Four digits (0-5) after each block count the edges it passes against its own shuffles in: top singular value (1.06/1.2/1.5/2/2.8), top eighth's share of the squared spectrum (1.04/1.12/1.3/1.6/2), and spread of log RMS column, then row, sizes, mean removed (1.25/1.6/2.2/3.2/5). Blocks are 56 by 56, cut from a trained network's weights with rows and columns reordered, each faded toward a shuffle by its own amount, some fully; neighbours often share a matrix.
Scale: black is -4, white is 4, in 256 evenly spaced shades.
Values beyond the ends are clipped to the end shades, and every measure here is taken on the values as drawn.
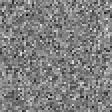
2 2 1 0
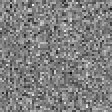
3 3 1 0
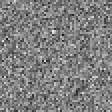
0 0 0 0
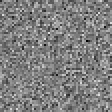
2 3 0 0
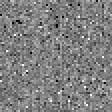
1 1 0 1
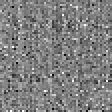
2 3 0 2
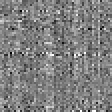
3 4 0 3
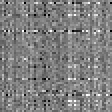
4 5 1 3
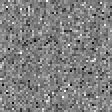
1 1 0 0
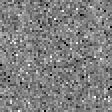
0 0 0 0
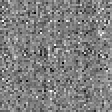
2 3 1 2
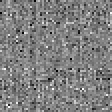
2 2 0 2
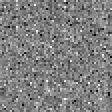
1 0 0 0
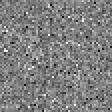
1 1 0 0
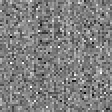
2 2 0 1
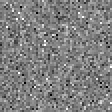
0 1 0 0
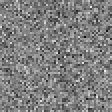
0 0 0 0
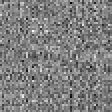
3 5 3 2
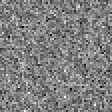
0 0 0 0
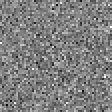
1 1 0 0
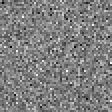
0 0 0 0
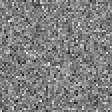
1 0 0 0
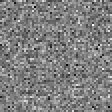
2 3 0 1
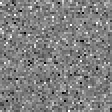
1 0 0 0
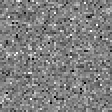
0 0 0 0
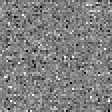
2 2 1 0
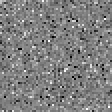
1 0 0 0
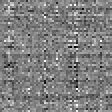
3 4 3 1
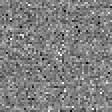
2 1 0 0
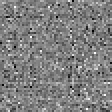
2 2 1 0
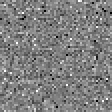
1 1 0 0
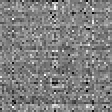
3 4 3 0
